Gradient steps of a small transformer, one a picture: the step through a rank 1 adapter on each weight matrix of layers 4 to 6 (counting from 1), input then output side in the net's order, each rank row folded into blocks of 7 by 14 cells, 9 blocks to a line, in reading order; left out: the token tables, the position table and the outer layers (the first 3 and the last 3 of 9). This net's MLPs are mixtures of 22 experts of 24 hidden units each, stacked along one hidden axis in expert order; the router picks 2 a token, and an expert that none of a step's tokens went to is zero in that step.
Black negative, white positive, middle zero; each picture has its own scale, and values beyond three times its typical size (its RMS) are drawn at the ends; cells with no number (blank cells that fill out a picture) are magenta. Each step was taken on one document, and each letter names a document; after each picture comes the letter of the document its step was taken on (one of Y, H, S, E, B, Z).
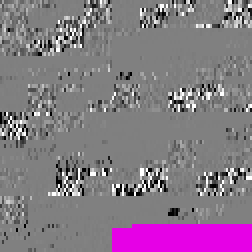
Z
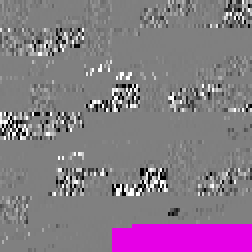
Z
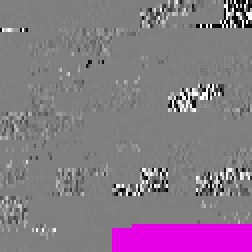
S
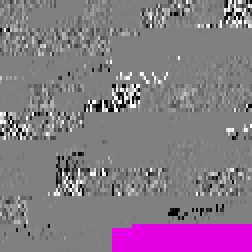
Z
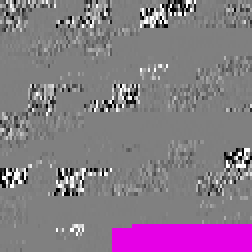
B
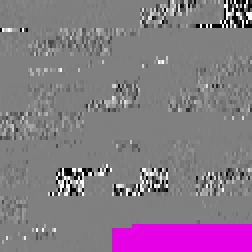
S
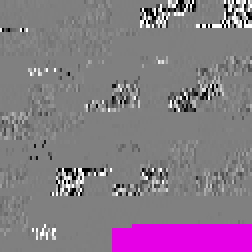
S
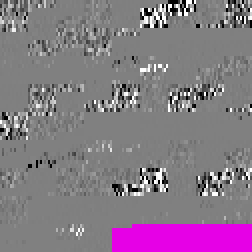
B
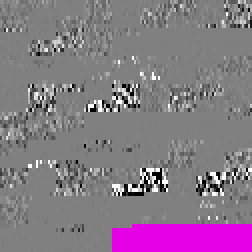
B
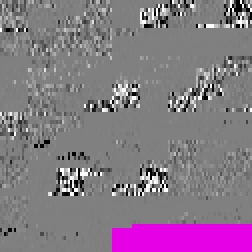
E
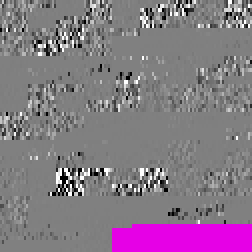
Z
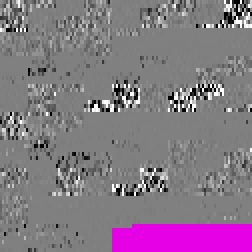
E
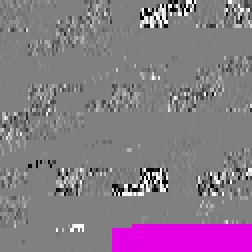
B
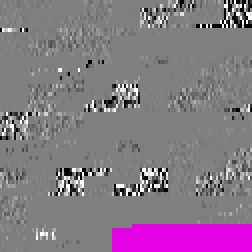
S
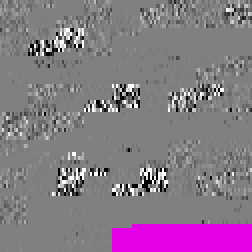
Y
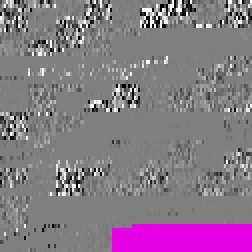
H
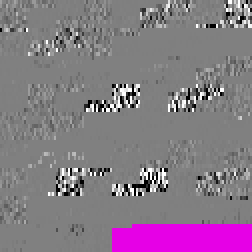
Y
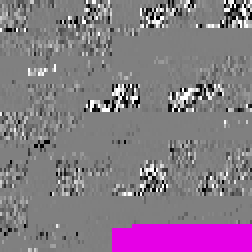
E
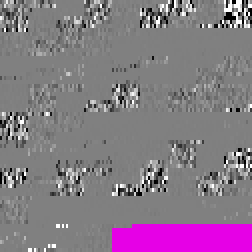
H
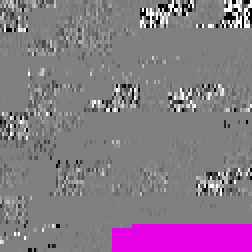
H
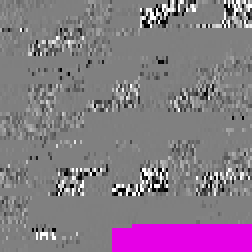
S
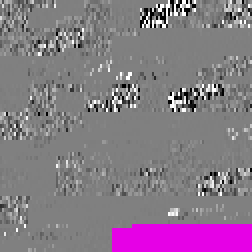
Z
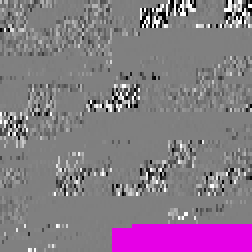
Z
